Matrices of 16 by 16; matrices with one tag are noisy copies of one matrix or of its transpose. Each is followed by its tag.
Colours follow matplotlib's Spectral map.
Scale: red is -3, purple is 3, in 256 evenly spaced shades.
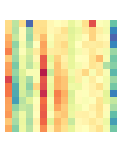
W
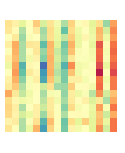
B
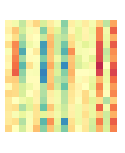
B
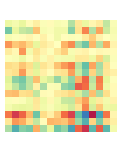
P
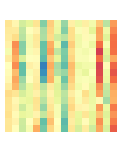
B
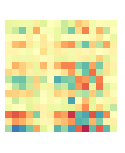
P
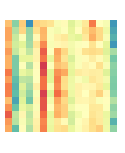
W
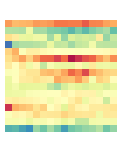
W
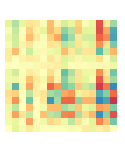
P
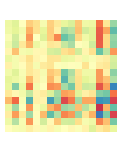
P
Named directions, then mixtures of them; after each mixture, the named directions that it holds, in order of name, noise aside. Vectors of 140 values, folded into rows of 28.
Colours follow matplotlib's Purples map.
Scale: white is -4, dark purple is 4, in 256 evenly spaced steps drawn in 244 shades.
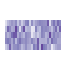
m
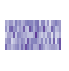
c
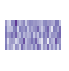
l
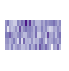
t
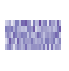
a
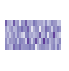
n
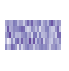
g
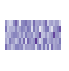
a, l, n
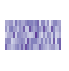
c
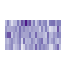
a, g, t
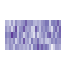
l, m, t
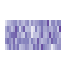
m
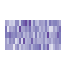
a, l, t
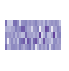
g, l, n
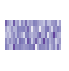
n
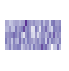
m, n, t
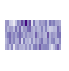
a, t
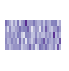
n, t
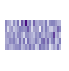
a, n, t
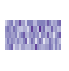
n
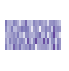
n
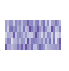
c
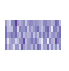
l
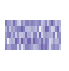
g, n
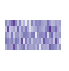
a, c, t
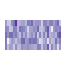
g, l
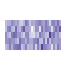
m, n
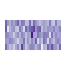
g, l, m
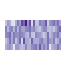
a, t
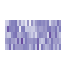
m, t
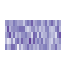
g
